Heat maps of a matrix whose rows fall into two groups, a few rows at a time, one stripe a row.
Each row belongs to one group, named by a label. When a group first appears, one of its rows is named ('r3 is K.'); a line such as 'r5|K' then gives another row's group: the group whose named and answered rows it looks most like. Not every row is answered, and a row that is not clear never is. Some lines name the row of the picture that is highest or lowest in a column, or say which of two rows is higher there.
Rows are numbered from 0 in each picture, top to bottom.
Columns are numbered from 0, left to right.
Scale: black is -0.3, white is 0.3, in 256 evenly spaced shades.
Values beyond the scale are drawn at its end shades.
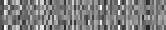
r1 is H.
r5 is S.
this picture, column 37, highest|3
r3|H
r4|H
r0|S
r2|S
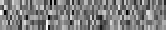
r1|S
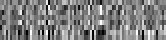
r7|H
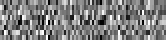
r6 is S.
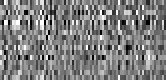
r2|H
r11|H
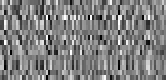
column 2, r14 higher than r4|No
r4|S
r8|S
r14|H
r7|H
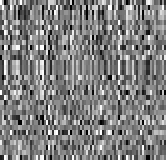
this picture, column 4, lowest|9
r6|S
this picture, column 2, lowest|0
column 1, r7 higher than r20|No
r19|S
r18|S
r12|S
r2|H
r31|S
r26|H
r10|H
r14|S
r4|S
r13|S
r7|H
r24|H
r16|S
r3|H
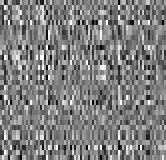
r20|H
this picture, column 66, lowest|4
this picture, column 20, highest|11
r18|H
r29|H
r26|S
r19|S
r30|S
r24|S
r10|S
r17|S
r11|S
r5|H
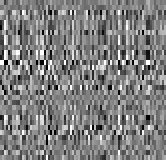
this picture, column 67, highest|12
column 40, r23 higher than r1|No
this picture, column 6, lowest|12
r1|H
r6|H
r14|S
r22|H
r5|S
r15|H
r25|H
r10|S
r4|S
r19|S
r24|S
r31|H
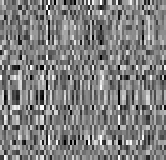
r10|S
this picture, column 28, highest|28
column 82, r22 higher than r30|Yes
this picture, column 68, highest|13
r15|S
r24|S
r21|S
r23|S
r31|S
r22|H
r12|S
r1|H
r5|H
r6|H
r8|H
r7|H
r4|H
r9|S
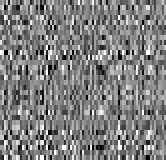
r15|S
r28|S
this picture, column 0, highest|10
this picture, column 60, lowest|11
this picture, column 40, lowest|30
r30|H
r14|H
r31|S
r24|S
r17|H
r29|H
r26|H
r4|H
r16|H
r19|H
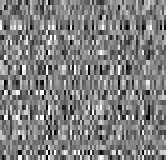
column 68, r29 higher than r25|No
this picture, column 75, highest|5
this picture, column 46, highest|22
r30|H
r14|H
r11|S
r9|S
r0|H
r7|H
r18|S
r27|H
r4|S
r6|H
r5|S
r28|H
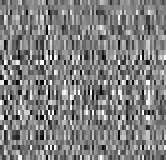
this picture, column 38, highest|12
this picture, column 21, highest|12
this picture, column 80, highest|11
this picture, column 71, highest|22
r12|S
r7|H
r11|H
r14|H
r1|H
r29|H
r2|H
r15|S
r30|S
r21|H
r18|H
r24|H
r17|H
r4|S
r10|H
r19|H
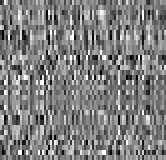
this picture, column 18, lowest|23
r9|H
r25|S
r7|H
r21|S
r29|H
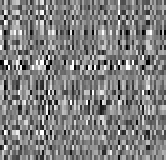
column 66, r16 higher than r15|No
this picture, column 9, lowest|21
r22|H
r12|S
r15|H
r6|S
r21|H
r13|H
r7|S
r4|S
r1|H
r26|S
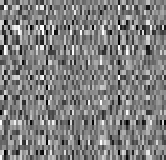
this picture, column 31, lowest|28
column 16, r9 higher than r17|No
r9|S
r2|H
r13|H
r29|H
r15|S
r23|H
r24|S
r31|S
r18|S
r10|S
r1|S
